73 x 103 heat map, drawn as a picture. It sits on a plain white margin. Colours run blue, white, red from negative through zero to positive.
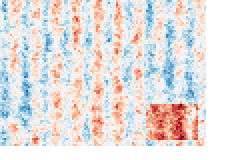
Stripes: upright, repeating 10 times. Odd patch: higher, in the bottom right. Ninth with the highest average: bottom right.
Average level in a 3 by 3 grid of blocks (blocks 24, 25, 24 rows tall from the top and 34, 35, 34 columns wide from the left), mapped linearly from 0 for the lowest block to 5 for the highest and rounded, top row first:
1 2 1 / 1 2 0 / 1 3 5
